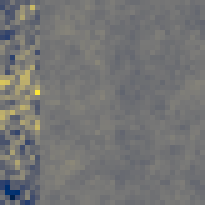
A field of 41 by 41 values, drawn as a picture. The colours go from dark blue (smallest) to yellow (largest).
Ninth with the highest average: middle left. Seam: vertical, 20% of the way across, the right part calmer. Mirror symmetry: none. Slope: none. Grain: blotchy. Histogram: heavy tails on both sides.
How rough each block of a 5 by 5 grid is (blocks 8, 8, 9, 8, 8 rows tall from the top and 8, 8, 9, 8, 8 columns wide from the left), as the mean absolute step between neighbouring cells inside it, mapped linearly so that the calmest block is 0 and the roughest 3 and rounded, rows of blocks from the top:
20000 / 30000 / 30000 / 30000 / 30000
